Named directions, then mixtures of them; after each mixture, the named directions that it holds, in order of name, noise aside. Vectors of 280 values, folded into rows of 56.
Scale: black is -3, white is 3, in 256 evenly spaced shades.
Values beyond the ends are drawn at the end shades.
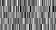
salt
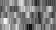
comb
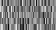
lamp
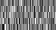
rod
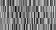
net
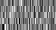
rod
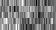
comb, lamp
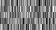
lamp, salt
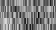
comb, net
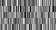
salt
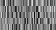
net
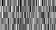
lamp, salt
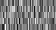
rod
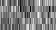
comb, salt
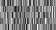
lamp, net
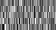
rod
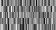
lamp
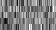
comb, salt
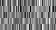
salt
